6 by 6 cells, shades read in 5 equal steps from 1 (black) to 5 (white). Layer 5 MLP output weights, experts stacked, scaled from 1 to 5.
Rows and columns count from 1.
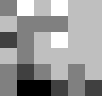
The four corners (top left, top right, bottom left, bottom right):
3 4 3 2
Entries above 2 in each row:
6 6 5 6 5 2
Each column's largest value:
4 5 4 5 4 4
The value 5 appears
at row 1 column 2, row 1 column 4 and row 3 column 4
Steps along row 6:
down same up up down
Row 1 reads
3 5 4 5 4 4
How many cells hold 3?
11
